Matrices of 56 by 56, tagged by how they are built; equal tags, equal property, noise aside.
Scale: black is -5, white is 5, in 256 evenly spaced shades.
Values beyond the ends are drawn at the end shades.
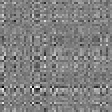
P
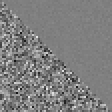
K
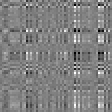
P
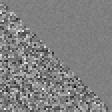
K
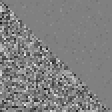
K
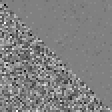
K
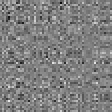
P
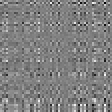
P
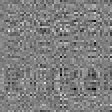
P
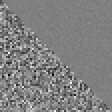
K
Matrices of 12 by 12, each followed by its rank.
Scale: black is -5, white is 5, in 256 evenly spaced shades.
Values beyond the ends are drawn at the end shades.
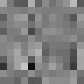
two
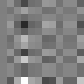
one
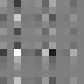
one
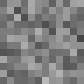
full rank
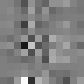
two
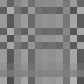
one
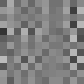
two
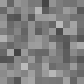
full rank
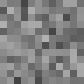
full rank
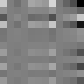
one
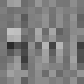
two
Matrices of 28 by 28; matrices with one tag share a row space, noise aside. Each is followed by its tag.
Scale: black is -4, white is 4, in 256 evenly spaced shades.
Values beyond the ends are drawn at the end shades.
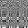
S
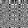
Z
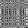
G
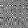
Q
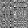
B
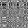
S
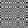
G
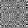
G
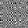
Q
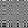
S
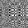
Z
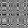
S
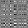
B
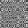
G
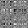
B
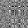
Z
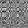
S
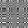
S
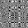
Z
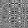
Z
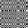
G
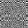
G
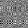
Q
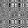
Z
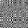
Q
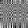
Q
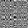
B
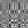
Z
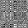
B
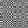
Q
